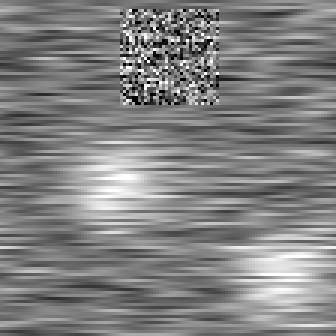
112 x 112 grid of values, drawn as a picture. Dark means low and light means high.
Roughest part: top middle. Odd patch: rougher, in the top middle. Grain: streaks across. Bumps: two.
